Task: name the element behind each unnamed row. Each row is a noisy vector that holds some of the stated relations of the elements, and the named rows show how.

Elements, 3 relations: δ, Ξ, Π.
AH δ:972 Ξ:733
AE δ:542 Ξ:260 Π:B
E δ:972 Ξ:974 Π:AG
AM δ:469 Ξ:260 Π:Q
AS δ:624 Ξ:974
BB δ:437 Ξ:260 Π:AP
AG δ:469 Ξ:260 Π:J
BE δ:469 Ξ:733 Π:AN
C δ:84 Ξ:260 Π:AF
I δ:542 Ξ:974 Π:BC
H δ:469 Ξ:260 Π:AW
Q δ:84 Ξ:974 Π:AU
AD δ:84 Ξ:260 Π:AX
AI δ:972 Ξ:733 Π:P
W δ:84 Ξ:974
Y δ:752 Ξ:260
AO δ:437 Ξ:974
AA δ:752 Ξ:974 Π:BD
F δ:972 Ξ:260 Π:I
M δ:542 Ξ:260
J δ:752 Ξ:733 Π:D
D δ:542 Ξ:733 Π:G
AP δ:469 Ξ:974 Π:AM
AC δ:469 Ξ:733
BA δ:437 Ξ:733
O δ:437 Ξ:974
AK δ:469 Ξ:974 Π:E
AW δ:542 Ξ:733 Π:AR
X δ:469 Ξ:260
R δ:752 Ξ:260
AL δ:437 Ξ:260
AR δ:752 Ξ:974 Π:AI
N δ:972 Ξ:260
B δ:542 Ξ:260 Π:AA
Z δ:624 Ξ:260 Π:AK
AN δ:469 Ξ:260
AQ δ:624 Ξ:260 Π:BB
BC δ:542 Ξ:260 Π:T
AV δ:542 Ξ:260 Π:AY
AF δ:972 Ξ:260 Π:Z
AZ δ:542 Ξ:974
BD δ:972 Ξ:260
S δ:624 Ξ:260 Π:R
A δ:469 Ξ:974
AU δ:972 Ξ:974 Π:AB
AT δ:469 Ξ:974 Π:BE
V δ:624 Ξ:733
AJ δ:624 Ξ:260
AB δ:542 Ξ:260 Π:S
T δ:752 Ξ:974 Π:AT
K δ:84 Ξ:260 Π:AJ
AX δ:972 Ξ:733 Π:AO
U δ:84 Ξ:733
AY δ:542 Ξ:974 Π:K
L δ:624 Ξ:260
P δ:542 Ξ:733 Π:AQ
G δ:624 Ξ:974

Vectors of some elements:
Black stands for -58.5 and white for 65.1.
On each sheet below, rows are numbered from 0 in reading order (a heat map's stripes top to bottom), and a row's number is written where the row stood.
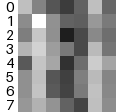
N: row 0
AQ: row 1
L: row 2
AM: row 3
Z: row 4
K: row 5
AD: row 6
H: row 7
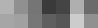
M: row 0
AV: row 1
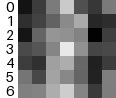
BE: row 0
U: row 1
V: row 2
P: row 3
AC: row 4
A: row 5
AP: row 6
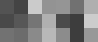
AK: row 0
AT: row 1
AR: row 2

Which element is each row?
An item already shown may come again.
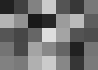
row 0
BE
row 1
AL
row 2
AI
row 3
A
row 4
AP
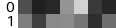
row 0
BA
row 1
AZ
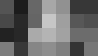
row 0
AH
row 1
AX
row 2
J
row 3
AZ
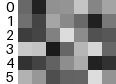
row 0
E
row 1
A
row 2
AW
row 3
BB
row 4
U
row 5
F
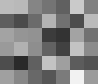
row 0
AB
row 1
I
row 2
X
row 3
H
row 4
AX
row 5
AF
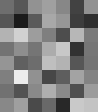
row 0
AA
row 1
AH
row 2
AM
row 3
Q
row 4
AU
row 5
S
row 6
AY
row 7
BC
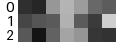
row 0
D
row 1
T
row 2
AH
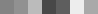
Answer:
AG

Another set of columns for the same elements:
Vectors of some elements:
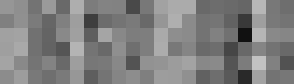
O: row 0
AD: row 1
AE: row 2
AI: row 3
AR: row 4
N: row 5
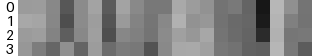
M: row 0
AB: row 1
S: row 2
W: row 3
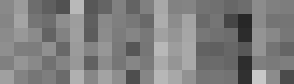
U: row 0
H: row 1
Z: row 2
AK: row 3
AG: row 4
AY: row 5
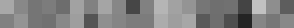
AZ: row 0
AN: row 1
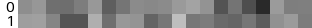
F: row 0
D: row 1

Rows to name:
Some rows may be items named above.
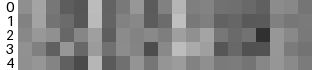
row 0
V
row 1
AC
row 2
Z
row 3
AT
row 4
J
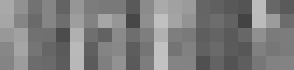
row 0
AU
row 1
I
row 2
AH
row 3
AC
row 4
BE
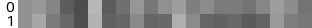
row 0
J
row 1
AX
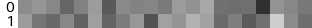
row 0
Z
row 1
T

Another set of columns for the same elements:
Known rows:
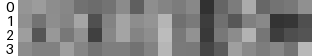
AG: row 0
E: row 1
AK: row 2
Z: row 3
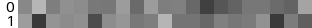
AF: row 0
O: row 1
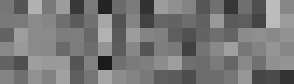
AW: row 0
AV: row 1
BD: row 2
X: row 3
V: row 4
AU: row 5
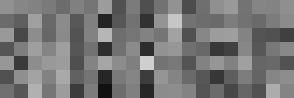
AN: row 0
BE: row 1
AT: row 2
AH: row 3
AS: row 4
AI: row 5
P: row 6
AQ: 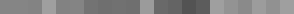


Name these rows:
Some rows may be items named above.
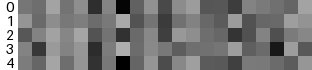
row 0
J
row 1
BC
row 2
AH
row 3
AY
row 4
J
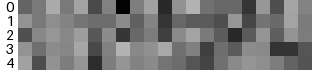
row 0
U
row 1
AB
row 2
AX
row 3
E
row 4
AR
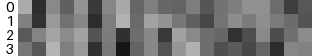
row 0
T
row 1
AA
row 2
AH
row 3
D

